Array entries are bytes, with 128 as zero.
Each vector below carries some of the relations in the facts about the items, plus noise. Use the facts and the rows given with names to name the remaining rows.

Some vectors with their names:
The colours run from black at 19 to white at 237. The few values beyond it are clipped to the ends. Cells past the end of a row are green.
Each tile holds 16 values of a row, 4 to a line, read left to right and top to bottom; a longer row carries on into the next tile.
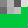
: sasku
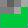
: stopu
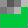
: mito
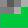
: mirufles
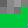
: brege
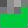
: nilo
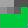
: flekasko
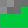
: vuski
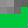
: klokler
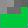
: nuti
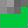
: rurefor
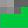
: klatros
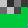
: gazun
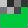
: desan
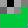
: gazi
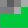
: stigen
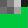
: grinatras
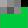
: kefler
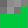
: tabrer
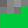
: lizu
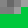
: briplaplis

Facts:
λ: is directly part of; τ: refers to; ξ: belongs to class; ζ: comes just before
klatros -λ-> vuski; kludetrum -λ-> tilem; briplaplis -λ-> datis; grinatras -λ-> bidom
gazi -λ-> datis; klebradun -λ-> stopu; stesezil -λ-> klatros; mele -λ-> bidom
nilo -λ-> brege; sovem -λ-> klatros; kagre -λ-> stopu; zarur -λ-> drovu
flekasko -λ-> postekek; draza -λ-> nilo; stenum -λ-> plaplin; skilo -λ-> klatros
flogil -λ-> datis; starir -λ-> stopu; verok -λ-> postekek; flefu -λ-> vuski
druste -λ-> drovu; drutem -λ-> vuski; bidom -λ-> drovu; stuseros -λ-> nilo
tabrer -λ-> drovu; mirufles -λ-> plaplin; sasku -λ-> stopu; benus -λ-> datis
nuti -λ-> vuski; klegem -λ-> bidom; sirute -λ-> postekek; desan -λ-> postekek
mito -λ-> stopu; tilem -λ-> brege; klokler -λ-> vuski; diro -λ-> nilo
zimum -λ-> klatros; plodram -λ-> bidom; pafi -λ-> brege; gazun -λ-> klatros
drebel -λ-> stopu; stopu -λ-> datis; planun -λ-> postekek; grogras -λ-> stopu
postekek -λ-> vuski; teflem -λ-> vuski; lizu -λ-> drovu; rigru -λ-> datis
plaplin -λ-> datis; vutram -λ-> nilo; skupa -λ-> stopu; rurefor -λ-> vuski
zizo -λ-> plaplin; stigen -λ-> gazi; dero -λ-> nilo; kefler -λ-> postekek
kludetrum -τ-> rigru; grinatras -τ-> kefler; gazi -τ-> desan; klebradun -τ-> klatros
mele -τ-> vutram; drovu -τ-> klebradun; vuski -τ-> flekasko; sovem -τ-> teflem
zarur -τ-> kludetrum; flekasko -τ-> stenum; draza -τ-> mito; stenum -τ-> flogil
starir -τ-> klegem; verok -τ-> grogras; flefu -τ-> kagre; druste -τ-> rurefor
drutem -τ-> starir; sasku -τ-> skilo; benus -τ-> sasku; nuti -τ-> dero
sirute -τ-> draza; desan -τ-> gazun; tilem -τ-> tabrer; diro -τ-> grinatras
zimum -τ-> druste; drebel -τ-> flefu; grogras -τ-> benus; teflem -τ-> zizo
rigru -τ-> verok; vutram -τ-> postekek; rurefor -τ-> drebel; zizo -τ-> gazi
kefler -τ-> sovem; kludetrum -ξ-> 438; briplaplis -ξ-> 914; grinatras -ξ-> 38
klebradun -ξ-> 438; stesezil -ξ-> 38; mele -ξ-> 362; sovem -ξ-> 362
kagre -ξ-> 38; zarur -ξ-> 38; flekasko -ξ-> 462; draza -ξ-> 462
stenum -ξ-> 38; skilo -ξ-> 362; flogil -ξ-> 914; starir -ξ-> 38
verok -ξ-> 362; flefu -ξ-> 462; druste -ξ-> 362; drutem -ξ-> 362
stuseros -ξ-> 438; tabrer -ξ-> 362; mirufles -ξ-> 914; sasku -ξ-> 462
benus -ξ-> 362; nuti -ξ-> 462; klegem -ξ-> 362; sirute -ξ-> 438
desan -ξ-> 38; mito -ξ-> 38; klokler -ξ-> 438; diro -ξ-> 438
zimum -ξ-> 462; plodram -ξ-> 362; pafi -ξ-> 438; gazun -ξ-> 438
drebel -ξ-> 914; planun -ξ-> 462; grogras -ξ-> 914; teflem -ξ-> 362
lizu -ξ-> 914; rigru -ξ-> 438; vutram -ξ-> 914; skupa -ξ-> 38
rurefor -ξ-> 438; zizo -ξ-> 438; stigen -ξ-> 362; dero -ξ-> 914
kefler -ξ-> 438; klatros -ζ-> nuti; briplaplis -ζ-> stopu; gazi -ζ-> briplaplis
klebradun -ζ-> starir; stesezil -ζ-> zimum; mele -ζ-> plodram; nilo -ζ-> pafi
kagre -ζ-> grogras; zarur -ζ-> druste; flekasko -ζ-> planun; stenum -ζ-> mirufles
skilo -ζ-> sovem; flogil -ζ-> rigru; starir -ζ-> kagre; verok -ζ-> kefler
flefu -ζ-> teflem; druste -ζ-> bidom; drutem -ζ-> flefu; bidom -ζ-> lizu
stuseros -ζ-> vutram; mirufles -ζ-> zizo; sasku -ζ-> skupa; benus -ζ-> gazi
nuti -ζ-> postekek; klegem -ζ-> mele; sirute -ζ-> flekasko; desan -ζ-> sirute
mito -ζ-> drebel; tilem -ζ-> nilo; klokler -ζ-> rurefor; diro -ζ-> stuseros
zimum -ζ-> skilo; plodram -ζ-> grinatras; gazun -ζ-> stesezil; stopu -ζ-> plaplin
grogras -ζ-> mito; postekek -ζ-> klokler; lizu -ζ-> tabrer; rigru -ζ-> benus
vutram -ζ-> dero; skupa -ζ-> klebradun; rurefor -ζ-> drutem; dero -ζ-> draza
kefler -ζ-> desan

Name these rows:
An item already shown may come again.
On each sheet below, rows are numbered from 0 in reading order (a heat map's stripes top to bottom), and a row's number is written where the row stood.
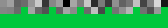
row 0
flefu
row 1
verok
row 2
gazi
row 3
gazun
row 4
kagre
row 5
diro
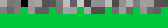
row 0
sovem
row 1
zimum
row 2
benus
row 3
kludetrum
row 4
dero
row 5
sirute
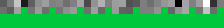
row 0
grinatras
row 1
klegem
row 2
flogil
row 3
dero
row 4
zimum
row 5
datis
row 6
zizo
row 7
skilo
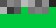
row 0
zarur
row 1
teflem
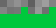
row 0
drovu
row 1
klegem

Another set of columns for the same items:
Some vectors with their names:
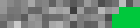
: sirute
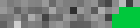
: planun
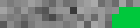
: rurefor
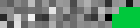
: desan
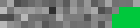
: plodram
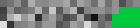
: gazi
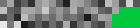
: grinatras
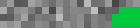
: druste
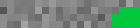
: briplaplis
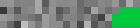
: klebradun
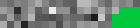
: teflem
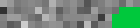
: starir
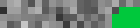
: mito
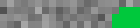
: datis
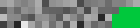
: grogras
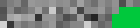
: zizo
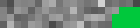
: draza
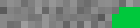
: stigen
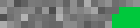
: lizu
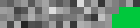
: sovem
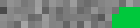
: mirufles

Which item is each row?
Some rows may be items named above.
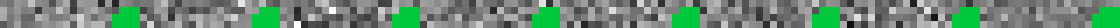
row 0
zimum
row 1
kludetrum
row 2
kefler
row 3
verok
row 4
sovem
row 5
kagre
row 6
gazun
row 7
lizu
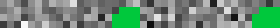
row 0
sasku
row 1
gazun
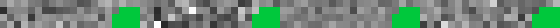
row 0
rigru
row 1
kefler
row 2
klokler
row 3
benus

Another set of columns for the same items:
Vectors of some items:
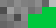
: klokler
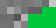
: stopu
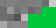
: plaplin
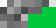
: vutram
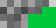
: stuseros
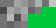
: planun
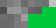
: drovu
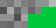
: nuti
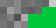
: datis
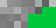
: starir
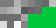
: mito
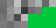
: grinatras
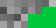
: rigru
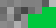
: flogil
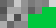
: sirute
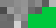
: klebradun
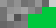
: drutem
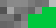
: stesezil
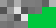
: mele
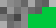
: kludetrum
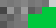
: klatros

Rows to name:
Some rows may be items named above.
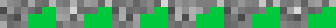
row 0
kludetrum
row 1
klegem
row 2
vuski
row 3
verok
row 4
teflem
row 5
tabrer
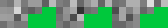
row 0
klegem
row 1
grinatras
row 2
desan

